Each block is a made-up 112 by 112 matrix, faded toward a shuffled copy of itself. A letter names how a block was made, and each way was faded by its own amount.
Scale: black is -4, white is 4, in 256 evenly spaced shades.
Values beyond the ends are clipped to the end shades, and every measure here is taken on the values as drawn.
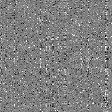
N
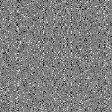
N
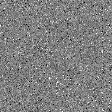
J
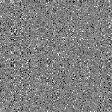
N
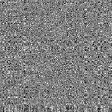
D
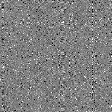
N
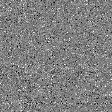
J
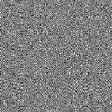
D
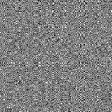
D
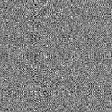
D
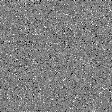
J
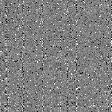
N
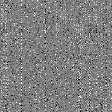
N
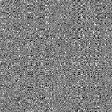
D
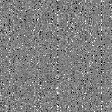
N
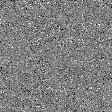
J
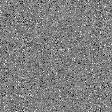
J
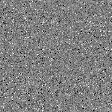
J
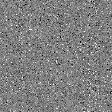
J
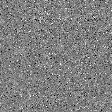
J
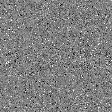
J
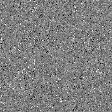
J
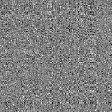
D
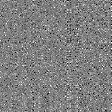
N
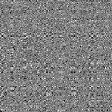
D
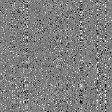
N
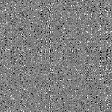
N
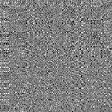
D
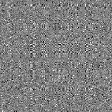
D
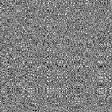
D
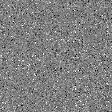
J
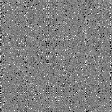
N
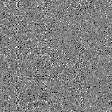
N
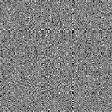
D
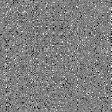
N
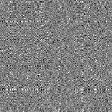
D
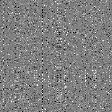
N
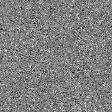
J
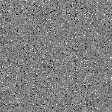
J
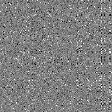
N
